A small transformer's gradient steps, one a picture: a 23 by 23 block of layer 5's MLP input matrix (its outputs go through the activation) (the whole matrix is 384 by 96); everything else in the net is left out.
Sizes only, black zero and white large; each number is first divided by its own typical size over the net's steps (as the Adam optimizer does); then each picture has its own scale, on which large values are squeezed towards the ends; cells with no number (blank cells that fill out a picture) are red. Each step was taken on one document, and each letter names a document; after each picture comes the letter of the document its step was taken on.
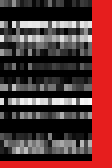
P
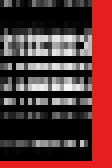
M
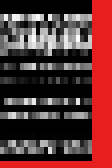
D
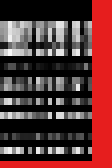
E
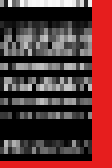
M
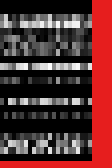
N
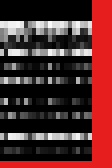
E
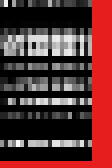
M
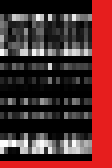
N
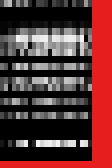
M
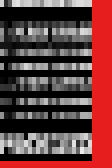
P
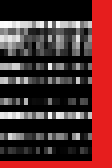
E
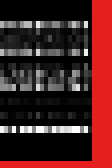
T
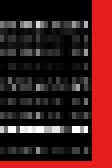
T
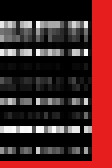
T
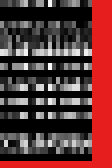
N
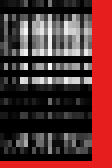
N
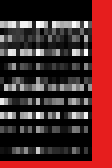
T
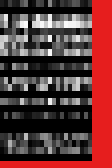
N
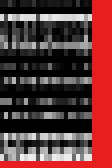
D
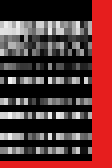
E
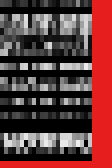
D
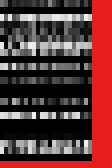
D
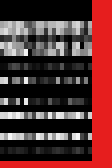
E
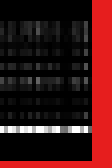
T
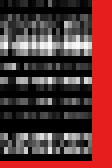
N
